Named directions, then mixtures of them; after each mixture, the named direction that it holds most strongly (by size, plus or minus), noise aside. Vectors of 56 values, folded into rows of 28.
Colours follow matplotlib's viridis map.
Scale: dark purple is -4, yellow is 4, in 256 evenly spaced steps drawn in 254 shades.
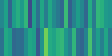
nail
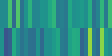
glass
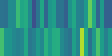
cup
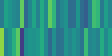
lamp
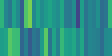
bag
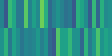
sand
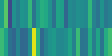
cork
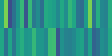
sand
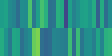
cork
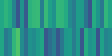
cup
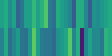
cup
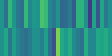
sand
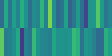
lamp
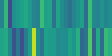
cork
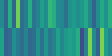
glass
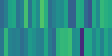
sand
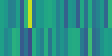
bag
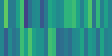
sand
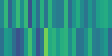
nail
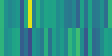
bag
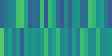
cup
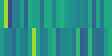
cork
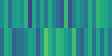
nail
